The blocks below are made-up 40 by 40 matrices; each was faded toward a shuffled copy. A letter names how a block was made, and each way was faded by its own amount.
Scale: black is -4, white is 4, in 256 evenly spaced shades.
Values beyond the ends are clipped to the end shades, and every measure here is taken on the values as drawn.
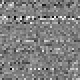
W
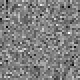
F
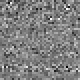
W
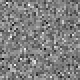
F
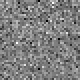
F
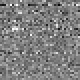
W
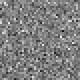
F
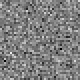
F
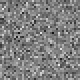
F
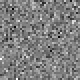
F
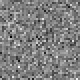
F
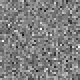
F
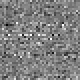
W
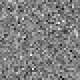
F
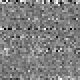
W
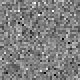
F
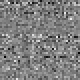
W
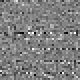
W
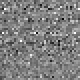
W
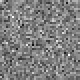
F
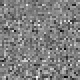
W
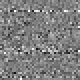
W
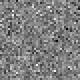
F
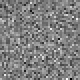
F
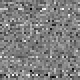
W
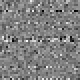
W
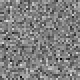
F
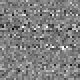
W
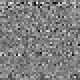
W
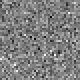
F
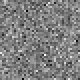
F
